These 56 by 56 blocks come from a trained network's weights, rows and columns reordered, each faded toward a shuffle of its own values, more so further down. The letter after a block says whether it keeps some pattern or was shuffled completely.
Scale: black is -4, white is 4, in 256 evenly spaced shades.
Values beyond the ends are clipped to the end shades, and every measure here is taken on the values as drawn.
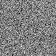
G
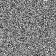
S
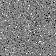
G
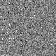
S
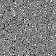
S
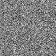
S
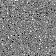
G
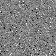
G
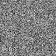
S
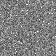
G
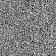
S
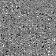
S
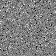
G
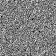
G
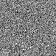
G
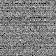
S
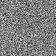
S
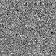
S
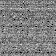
S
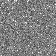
G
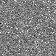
G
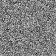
G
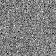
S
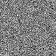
S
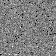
G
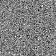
S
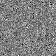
S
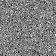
G
